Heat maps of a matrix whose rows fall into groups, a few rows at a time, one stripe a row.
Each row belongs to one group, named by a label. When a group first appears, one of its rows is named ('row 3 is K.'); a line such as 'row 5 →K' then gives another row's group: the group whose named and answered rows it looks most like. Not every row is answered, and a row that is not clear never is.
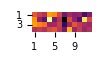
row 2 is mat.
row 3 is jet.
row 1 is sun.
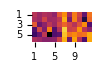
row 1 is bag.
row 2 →bag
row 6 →bag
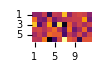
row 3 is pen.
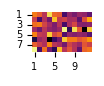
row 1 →sun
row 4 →bag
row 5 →sun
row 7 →mat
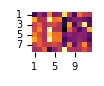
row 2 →sun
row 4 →mat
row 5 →sun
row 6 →sun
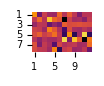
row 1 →pen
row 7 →pen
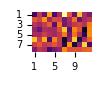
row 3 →pen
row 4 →bag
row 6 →jet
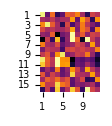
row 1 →pen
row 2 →bag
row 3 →jet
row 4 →bag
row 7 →mat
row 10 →sun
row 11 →sun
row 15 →sun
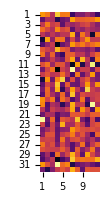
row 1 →sun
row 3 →jet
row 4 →sun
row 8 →sun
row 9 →pen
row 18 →jet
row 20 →bag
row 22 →pen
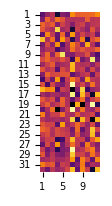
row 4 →mat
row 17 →bag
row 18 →jet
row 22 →bag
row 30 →bag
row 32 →bag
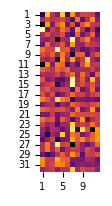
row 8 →sun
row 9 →jet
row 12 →sun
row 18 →sun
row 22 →jet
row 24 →bag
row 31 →sun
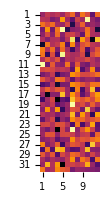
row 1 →bag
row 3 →jet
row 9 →jet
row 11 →pen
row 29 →pen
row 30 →bag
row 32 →sun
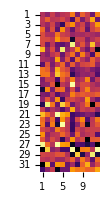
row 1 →bag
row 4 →jet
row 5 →sun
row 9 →bag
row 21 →sun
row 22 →jet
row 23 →jet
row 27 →sun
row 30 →bag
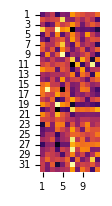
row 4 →sun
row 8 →jet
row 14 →jet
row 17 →sun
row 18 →pen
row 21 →sun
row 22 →sun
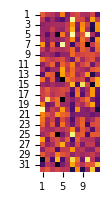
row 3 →bag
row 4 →bag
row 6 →bag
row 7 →jet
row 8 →bag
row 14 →pen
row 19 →mat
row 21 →sun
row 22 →jet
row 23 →jet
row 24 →bag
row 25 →pen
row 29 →sun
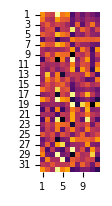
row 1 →sun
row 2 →sun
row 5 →sun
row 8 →bag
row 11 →bag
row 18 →sun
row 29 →mat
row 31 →bag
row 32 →sun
